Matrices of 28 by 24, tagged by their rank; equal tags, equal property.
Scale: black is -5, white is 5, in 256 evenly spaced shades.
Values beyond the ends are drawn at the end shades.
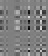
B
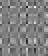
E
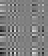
B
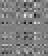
E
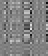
E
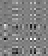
E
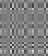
B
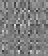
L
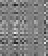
E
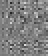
L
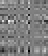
E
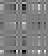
B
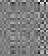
E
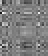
E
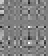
E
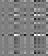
B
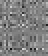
L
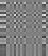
B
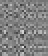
L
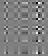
B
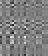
E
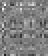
L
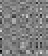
L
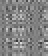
L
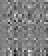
L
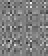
L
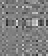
L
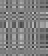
B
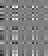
B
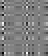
B
